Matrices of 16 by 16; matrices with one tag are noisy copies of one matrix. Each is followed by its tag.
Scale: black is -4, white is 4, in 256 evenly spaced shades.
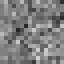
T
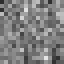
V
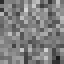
V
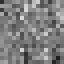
V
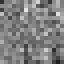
V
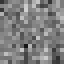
V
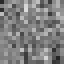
V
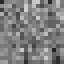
V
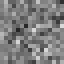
T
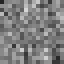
V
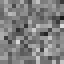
T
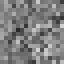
T
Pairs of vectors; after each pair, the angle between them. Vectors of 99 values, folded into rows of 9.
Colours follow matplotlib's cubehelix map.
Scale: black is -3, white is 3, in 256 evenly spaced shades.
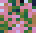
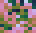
nearly parallel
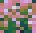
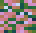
orthogonal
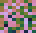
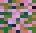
orthogonal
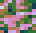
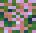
orthogonal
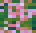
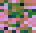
nearly opposite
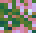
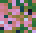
nearly opposite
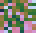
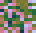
nearly parallel
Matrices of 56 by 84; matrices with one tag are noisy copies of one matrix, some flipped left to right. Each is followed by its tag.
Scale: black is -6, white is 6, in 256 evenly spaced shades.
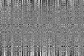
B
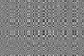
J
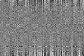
B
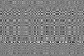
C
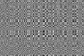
J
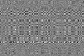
C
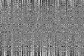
B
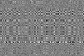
C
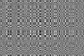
J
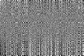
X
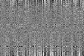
B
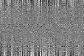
B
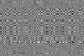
C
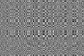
J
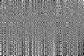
X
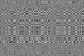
C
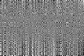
X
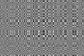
J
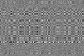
C
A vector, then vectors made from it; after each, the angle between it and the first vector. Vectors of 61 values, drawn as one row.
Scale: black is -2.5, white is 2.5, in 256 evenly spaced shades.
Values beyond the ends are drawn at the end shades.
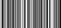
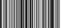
nearly opposite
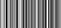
partly opposed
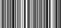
nearly parallel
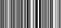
orthogonal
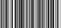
partly opposed
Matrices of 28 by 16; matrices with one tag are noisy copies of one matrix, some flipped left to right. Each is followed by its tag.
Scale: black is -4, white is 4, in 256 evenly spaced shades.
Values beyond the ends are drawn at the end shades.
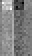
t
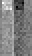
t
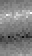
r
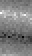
r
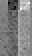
t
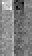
t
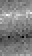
r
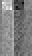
t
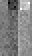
t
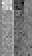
t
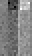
t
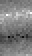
r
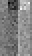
t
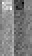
t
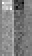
t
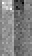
t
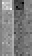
t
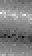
r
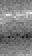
r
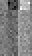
t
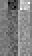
t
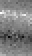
r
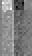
t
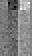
t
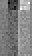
t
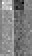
t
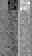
t
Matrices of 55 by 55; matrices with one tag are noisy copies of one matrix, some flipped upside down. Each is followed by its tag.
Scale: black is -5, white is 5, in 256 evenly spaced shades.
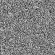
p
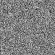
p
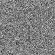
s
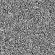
p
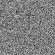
s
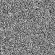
p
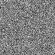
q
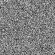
q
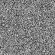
q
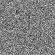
s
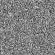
p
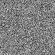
q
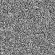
p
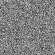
q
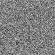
s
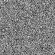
q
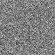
s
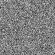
q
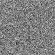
s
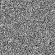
p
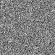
p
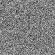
s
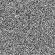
s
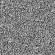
p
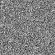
p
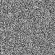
p
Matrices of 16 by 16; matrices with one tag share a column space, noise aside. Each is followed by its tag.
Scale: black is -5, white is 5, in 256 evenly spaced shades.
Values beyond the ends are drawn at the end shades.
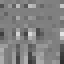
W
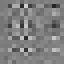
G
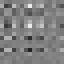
G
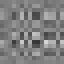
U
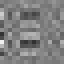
U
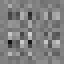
U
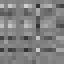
G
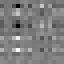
G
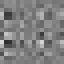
U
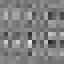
U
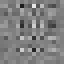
G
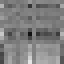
W
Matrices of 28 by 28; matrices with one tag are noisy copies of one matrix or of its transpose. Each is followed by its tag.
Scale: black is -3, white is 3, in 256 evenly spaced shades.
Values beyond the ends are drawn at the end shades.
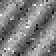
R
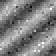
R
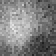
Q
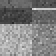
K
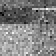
K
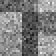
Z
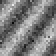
R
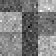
Z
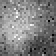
Q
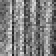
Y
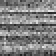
Y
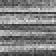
Y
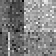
K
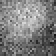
Q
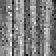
Y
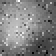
Q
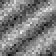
R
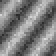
R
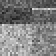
K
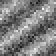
R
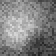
Q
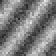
R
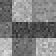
Z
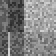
K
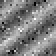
R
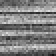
Y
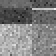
K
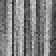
Y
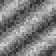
R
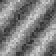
R
